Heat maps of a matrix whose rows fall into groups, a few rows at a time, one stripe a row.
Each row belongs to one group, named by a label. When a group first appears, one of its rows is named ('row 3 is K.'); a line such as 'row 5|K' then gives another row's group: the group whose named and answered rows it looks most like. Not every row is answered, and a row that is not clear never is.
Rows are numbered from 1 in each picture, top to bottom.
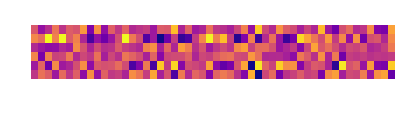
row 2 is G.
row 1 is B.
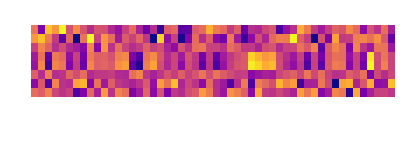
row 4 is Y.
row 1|G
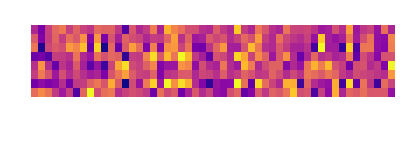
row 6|G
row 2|B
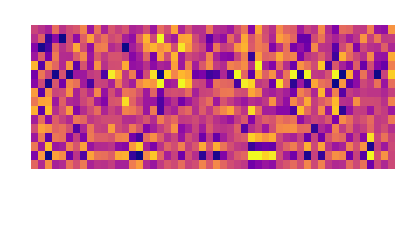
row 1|B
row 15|Y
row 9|G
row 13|Y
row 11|B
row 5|B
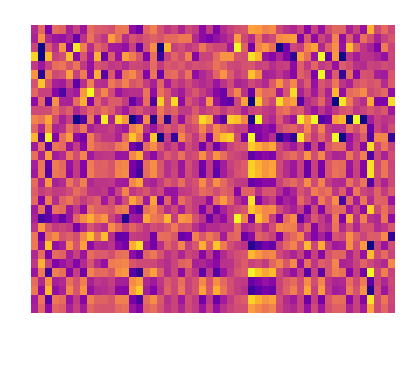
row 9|B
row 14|Y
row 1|Y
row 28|Y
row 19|G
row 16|Y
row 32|Y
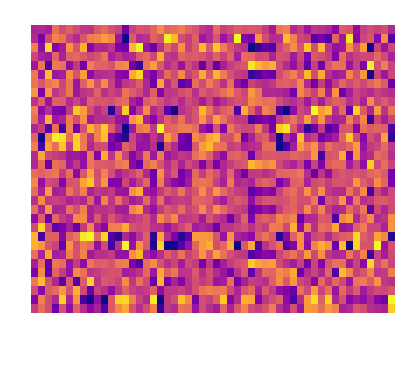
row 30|G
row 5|Y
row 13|G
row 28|B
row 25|G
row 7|G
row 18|G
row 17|G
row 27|Y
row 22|B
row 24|G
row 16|Y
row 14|G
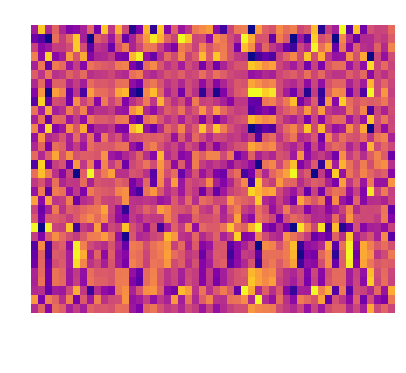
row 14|Y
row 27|B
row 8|Y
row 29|Y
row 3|G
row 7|Y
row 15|G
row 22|G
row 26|B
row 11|Y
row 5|Y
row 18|B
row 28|Y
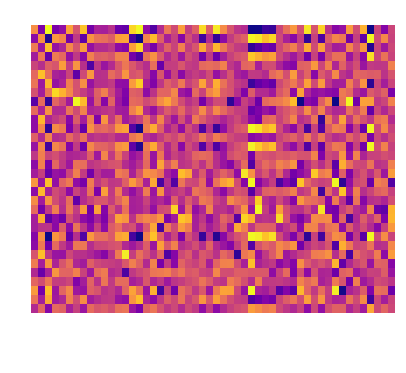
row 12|Y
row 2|Y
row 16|B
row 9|B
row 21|B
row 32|Y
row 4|Y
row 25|B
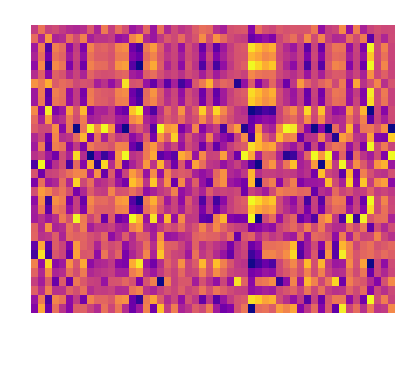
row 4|Y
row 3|Y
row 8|Y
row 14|Y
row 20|Y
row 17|B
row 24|G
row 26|B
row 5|Y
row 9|Y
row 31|Y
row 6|Y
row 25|B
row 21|Y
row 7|G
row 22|B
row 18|B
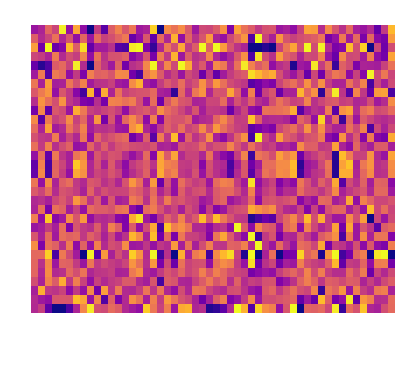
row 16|B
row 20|B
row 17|B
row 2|B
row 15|B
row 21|Y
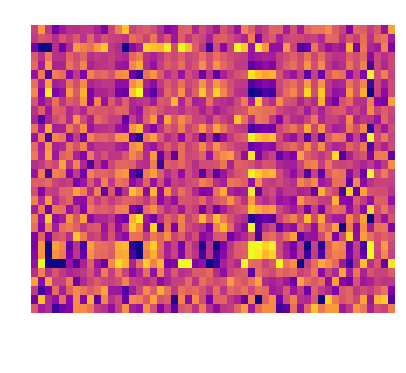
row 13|Y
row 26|Y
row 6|Y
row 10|Y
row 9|B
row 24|B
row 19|B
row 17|Y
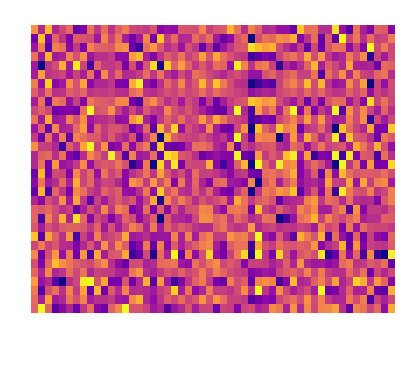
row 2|B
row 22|G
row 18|B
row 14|G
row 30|B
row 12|B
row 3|Y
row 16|B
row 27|G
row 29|G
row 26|B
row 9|Y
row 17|B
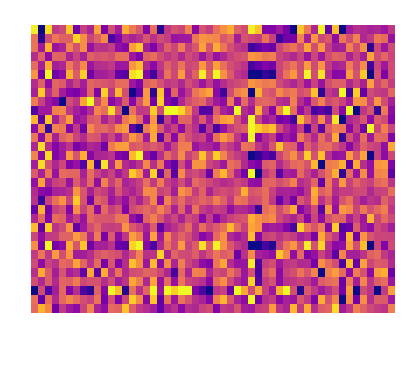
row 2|G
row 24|B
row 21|B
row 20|G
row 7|Y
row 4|Y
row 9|G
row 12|Y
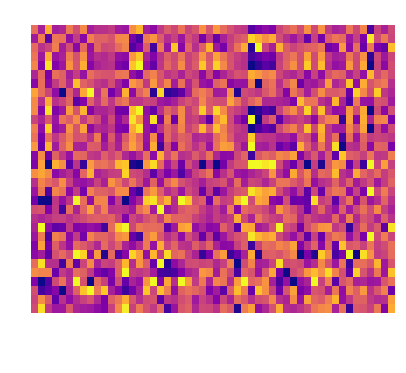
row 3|B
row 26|B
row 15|B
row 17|G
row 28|G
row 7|B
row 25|B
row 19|Y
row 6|Y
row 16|Y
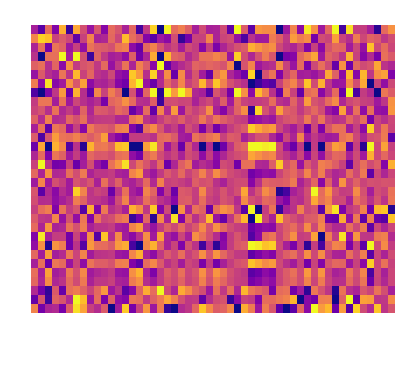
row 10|B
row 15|Y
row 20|G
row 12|Y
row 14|Y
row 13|G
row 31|B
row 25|Y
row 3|Y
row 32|G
